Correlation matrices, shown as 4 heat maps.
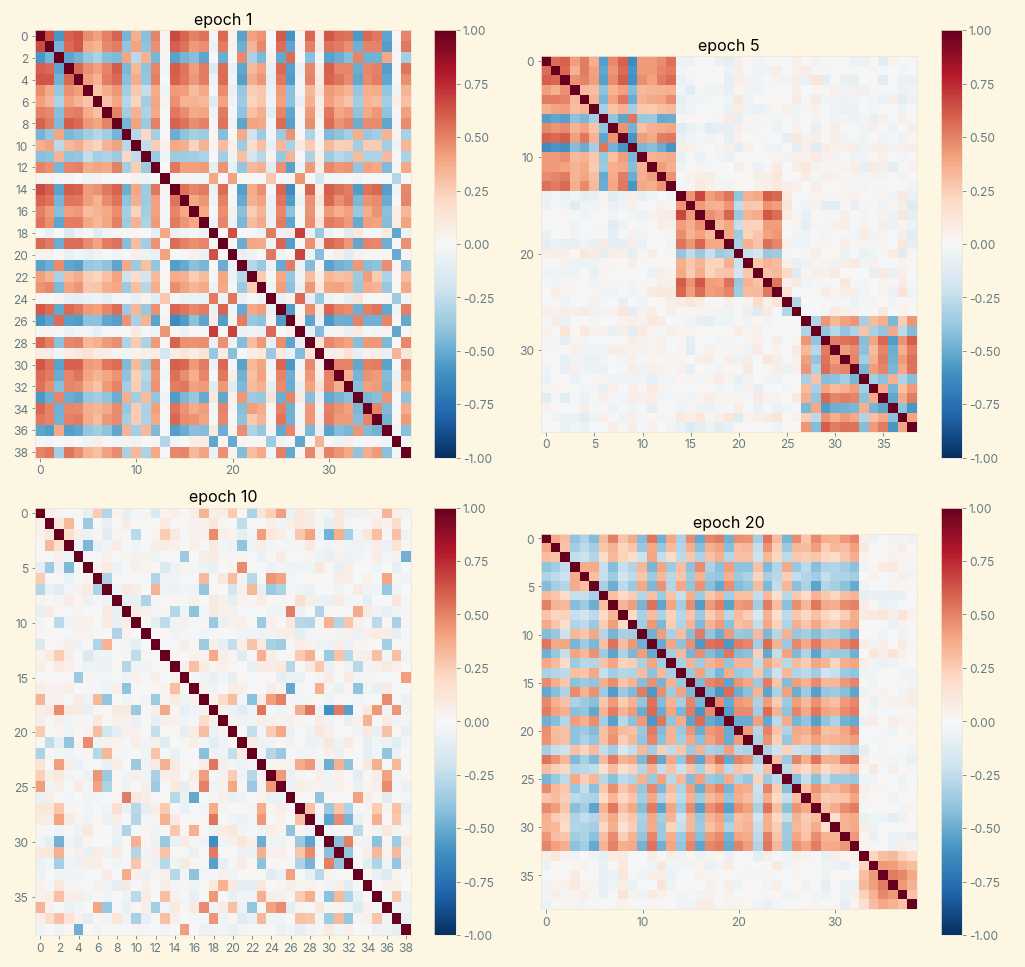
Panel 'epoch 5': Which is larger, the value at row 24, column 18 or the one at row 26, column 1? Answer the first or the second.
the first
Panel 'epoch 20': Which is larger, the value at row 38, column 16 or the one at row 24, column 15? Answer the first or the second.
the second
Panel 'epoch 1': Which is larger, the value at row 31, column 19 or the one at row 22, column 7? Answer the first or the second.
the first
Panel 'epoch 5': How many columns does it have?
39
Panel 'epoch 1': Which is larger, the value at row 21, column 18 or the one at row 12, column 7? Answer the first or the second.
the second
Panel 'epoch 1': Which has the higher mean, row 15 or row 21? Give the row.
15
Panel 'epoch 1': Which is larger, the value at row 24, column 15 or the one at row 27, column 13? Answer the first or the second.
the second
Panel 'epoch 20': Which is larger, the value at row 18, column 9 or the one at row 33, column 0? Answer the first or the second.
the first
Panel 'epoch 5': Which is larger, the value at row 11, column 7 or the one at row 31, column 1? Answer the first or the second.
the first
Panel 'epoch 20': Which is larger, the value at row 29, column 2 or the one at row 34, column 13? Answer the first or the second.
the first
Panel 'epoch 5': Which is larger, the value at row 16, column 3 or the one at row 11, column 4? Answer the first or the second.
the second
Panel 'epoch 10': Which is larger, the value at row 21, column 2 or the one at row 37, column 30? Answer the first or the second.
the first
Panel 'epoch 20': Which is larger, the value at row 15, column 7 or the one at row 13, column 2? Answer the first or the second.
the first
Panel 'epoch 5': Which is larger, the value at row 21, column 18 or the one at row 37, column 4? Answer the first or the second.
the first
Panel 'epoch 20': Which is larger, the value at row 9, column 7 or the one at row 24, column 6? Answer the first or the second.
the first
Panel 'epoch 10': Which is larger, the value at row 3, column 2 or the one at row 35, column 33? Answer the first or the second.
the first
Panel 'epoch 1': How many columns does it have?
39
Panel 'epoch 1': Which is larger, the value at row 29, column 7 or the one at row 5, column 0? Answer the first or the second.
the second
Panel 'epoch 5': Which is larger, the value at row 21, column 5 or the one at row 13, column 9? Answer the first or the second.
the first
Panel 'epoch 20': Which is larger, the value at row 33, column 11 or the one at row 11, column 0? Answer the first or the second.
the second
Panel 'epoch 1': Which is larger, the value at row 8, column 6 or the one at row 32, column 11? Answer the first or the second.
the first
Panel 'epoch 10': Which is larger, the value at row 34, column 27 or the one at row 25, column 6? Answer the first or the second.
the second
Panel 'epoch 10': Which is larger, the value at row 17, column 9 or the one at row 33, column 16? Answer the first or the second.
the first
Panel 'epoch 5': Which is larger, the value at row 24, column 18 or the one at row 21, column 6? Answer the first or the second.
the first
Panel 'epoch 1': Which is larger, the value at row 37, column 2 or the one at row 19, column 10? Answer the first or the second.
the second
